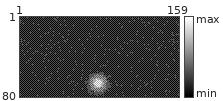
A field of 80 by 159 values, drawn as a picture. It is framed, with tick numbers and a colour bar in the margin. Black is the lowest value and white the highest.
No row or column stands out. A checkerboard runs through the table. The ninth with the highest average is the bottom middle. One bump rises in the bottom middle.
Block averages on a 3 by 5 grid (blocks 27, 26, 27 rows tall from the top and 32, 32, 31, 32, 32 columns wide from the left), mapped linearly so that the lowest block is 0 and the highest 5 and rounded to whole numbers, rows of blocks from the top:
0 0 0 0 0 / 0 0 0 0 0 / 0 0 5 0 0
